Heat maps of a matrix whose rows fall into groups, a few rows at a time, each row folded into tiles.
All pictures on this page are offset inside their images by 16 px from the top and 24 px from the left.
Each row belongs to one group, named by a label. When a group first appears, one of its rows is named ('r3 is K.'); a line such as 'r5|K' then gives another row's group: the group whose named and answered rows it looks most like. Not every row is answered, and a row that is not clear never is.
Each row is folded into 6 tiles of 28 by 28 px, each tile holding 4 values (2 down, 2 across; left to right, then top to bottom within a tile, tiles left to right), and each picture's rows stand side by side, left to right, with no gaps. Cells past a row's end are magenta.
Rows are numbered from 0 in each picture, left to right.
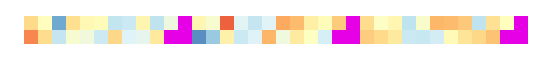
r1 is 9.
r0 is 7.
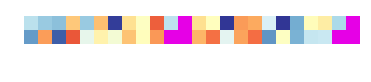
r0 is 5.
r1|7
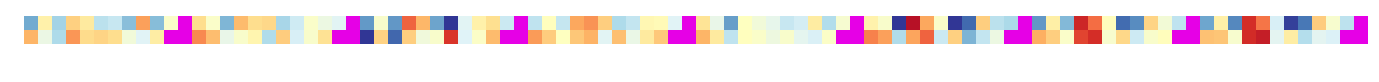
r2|5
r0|7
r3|7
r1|7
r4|7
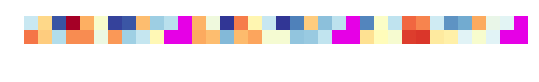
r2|7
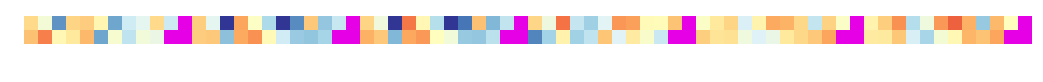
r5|9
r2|7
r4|9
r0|7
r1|7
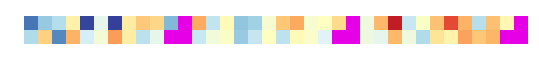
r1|9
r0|5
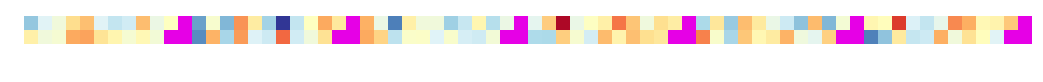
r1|5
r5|9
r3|9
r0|7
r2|7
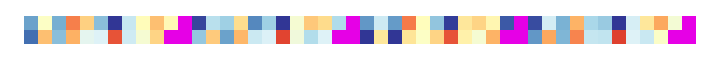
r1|5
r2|5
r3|5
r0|5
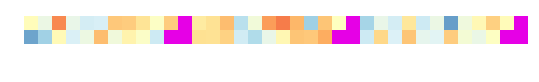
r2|5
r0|9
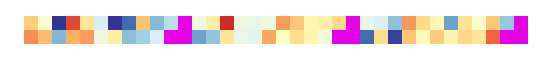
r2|5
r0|7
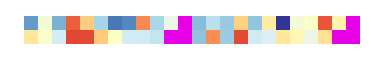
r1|5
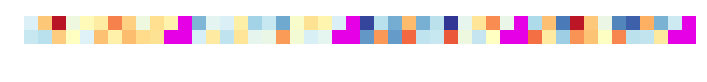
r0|9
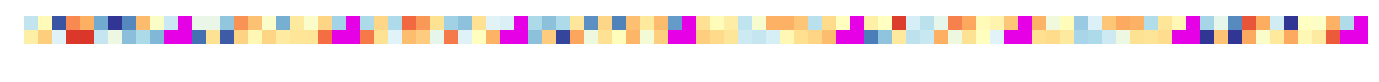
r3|5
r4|9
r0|7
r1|5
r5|9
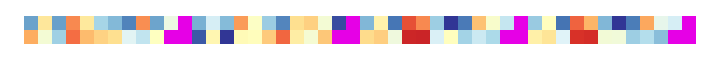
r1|5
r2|7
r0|7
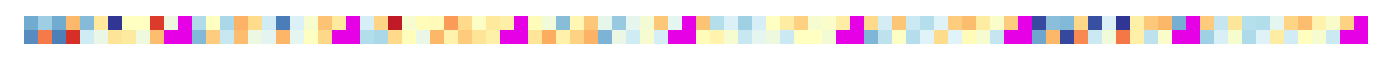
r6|5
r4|9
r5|9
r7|9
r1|5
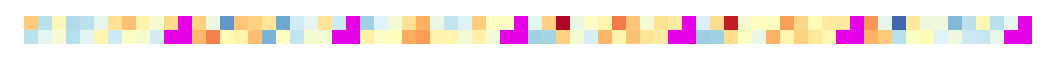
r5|7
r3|9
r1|7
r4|9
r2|7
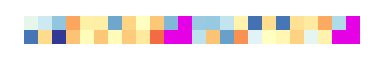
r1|5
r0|5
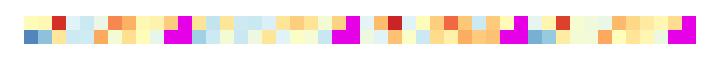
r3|9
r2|9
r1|9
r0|9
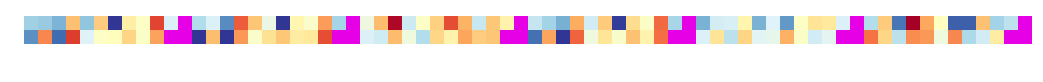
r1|5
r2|9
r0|5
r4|5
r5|7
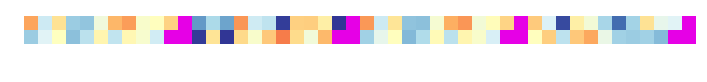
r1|5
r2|9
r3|7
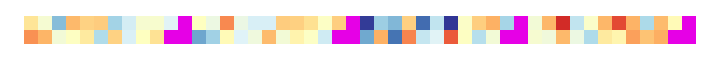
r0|7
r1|9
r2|5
